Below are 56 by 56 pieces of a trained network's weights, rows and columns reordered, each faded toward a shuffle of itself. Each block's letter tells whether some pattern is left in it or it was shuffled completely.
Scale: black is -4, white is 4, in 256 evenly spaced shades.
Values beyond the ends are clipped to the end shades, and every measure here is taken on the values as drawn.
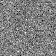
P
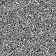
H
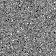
H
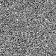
P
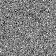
H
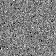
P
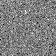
H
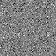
P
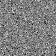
H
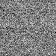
P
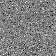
H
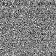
P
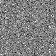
P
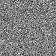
H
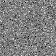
P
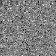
P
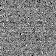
P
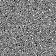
H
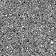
P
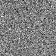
H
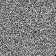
H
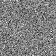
H
